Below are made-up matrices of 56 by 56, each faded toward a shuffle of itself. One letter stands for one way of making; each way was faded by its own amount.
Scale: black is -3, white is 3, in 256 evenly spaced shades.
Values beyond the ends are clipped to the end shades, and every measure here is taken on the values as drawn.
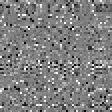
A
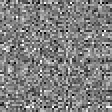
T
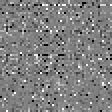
A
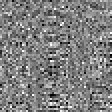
T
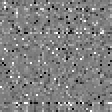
A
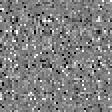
A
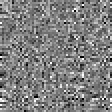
T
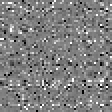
A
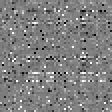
A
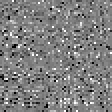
A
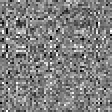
T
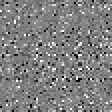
A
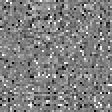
A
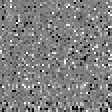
A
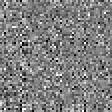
T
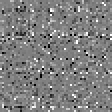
A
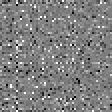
A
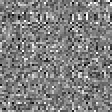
T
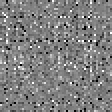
A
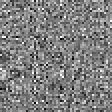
T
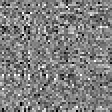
T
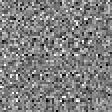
T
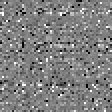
A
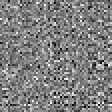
T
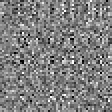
T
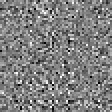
T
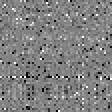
A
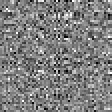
T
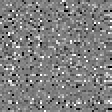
A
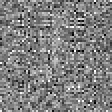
T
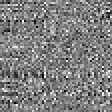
T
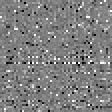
A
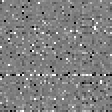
A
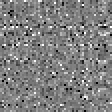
A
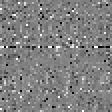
A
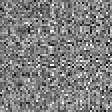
T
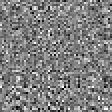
T
